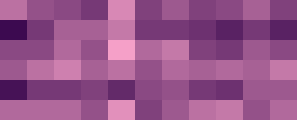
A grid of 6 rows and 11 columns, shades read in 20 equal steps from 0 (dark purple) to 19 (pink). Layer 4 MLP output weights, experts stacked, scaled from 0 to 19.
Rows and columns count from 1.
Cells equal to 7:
6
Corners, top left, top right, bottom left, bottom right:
13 7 12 12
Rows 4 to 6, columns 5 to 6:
13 9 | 4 8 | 17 7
